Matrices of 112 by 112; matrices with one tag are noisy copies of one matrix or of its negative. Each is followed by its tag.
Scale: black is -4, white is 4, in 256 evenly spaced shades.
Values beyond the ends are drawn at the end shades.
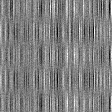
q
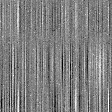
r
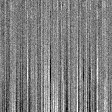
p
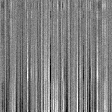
p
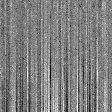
p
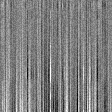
p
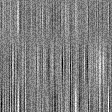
r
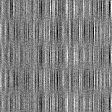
q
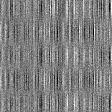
q
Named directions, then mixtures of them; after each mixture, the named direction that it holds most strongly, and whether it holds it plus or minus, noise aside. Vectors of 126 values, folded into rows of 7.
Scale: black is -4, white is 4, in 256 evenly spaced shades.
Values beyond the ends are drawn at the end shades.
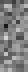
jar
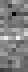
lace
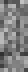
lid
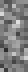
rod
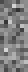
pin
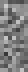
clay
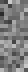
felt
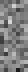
pin, plus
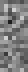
clay, plus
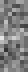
pin, minus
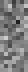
jar, plus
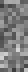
lid, minus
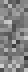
felt, minus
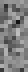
clay, minus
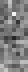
lace, minus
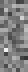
pin, plus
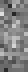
rod, plus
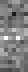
lace, plus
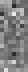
pin, minus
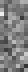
clay, minus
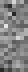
lace, plus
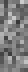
lid, plus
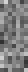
lid, minus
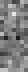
lace, minus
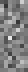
clay, minus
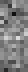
lace, plus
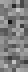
pin, minus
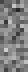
pin, plus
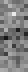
lace, minus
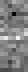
lace, plus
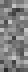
pin, plus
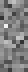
jar, minus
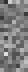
felt, plus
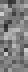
jar, plus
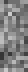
lid, plus
